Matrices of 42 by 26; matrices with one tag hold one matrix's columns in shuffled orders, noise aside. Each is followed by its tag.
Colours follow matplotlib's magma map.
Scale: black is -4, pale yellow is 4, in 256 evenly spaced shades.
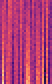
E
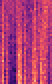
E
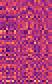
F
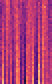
E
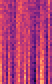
E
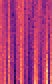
E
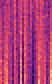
E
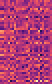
F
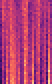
E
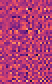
F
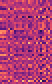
F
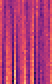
E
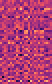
F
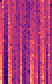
E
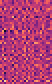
F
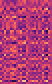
F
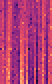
E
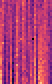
E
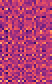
F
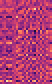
F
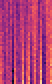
E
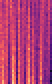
E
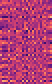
F
